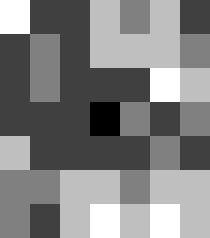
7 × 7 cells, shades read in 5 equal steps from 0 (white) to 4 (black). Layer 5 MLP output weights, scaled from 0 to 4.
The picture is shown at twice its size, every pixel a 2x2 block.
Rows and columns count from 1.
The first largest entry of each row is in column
2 1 1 4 2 1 2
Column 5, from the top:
2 1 3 2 3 2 1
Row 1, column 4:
1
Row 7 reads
2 3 1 0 1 0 1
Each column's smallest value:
0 2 1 0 1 0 1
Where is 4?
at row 4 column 4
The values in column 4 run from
0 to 4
